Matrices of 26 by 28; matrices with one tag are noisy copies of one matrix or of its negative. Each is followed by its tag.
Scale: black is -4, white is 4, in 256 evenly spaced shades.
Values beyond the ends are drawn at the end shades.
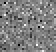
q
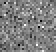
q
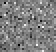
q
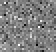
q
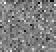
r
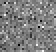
q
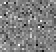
q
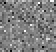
r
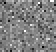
r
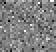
r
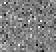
q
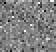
r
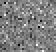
q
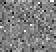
r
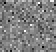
r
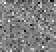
r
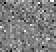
r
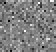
r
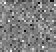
r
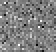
q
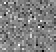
q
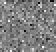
r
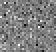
q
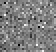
q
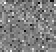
r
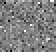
r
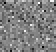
r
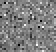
q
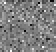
r
